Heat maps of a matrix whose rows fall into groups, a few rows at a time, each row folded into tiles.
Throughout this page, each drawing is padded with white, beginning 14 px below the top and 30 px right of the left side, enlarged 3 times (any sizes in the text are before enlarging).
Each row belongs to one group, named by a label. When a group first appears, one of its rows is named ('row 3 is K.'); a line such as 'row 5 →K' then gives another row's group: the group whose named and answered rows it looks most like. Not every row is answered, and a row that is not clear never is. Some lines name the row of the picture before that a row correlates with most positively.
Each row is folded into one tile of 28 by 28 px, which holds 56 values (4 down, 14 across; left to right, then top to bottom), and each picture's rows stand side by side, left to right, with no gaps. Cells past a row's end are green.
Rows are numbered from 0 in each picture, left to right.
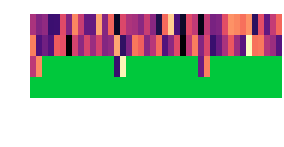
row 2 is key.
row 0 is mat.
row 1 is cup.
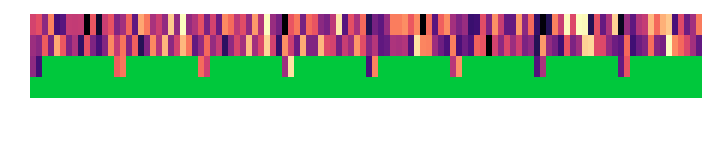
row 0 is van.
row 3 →cup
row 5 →mat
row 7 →key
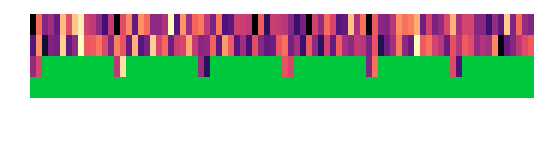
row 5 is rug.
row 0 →key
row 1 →cup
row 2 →van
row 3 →mat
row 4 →key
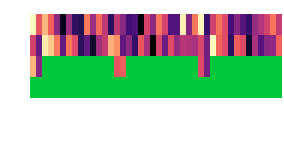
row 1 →mat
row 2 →rug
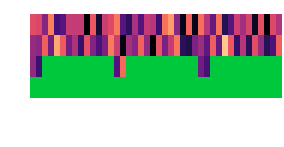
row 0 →van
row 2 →van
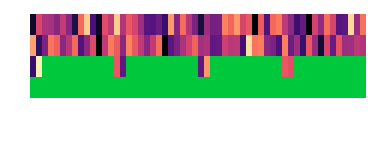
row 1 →rug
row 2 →key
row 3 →mat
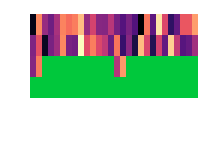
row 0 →key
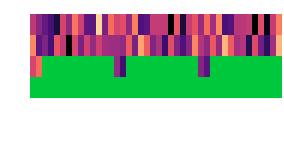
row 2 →van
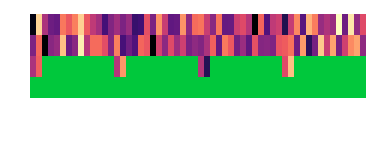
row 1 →mat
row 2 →van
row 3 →cup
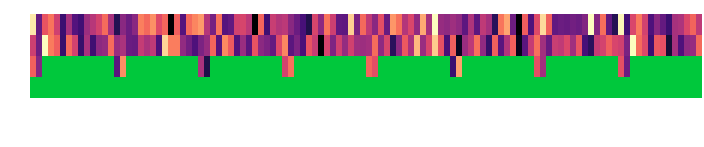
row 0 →rug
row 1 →key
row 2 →van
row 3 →mat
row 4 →cup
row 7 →rug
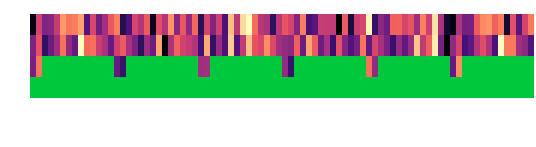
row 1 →rug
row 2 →key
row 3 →van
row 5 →key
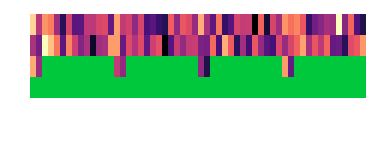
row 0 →rug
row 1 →rug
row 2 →van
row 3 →rug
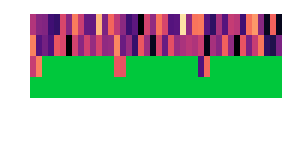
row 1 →mat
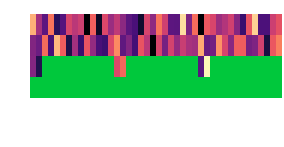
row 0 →van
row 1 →mat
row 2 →cup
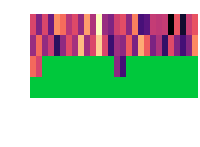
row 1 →van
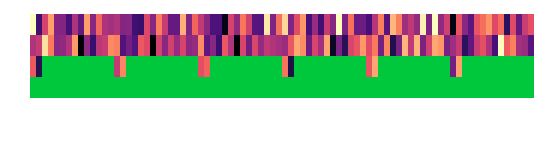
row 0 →rug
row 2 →mat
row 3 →rug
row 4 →cup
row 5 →key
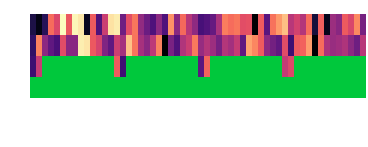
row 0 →key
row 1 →rug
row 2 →key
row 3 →rug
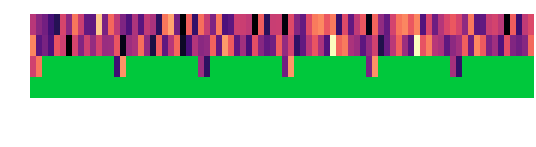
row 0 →mat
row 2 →van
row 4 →key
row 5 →van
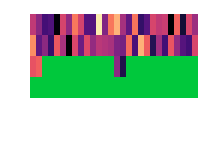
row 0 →mat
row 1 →van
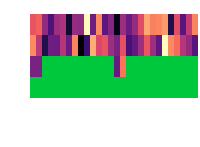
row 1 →key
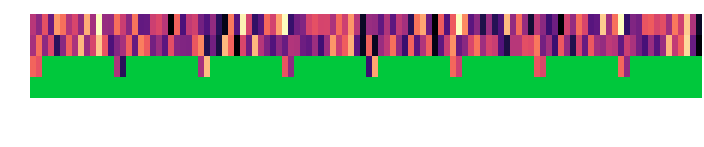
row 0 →cup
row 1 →van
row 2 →mat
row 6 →mat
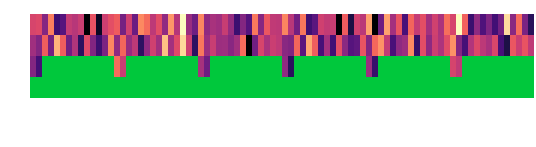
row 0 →van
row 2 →rug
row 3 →van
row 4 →rug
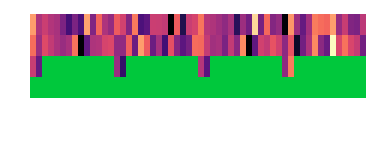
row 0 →rug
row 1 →van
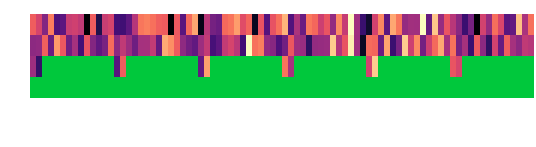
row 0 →van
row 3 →cup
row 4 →cup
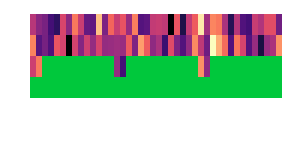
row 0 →mat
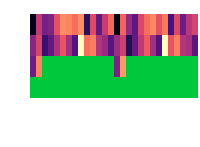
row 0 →key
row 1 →key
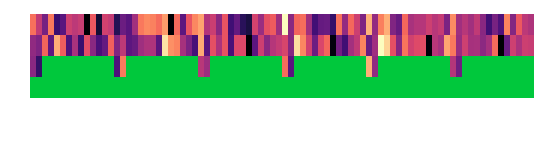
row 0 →van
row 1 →key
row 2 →rug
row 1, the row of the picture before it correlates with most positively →0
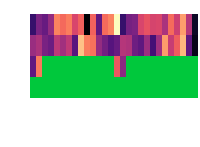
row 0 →key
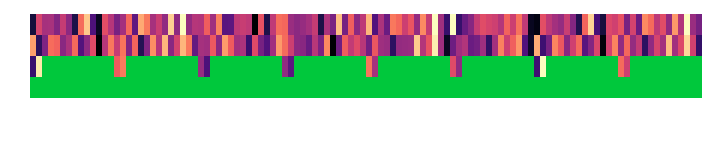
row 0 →cup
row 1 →cup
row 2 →van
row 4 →cup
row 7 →cup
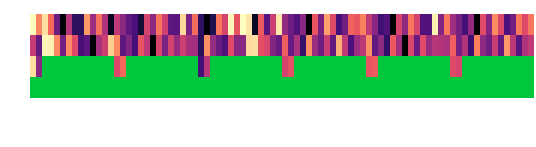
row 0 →rug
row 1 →mat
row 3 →mat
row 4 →mat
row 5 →mat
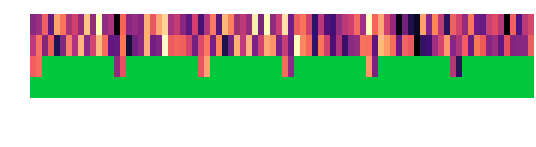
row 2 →cup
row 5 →van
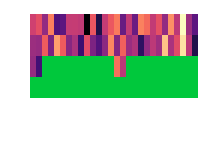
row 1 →cup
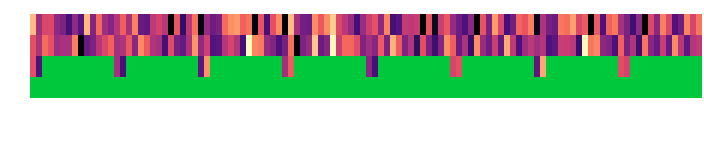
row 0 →rug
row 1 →van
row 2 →key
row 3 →key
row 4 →van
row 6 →key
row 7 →mat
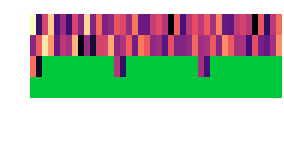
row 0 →rug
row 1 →van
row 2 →van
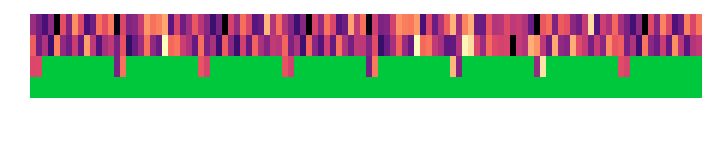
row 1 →key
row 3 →mat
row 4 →key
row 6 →cup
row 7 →mat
